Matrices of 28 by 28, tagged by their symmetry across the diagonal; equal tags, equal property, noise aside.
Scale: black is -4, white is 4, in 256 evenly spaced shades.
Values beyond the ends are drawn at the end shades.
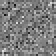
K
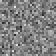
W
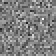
W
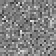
K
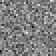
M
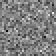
W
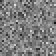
W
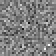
K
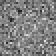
K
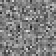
M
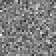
W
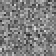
M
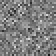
K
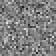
M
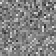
W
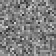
M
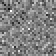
K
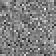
M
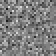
M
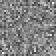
K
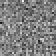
M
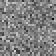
W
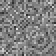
K
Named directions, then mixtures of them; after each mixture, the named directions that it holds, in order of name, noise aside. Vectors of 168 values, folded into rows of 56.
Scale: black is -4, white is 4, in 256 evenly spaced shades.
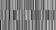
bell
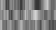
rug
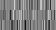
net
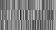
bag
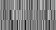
net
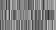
bag, bell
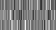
net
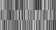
bag, rug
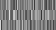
bell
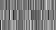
bell, net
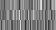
bag, net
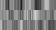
rug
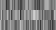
bag, rug
